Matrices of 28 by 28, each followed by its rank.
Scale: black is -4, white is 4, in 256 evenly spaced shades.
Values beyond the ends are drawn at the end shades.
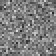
full rank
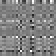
two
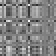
two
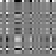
one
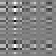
one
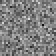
full rank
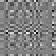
two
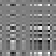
one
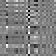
two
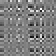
two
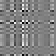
one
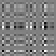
one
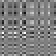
one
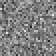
full rank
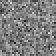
full rank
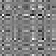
two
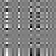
one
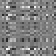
two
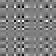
one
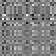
two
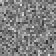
full rank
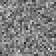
full rank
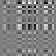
one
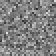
full rank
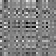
two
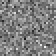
full rank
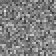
full rank
